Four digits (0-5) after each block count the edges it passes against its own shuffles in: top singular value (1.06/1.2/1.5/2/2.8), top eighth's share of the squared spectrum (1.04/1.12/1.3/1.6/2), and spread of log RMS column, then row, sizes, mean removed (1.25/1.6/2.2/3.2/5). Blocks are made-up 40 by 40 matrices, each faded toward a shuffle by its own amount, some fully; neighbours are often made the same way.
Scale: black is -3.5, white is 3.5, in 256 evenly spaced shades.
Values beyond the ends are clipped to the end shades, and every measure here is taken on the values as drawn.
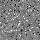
2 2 0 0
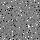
0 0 0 0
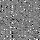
3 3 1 0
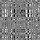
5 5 3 3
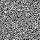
3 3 0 0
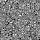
2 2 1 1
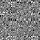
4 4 2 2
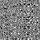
3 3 1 1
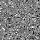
3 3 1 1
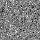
0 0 0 0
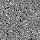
2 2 1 0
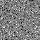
1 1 0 0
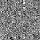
3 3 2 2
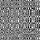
4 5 3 3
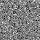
2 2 0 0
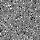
1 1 0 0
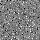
0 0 0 0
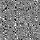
3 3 2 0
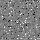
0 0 1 0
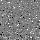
0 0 0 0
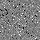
0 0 0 0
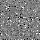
2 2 0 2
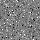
0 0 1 0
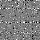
3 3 0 2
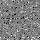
2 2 0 1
